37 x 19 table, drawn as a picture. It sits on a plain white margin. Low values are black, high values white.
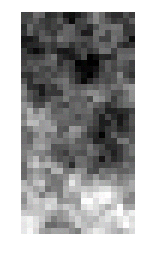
Values rise toward the bottom. There are no regular stripes. The texture is blotchy. The ninth with the lowest average is the top middle.
